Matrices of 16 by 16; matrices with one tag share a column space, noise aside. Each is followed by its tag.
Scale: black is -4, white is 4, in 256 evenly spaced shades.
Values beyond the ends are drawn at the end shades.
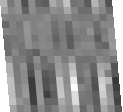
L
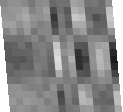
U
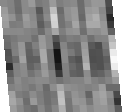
U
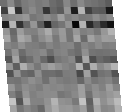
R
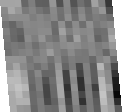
L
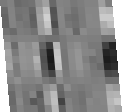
U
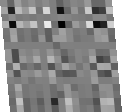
R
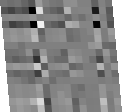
R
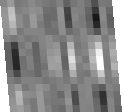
U
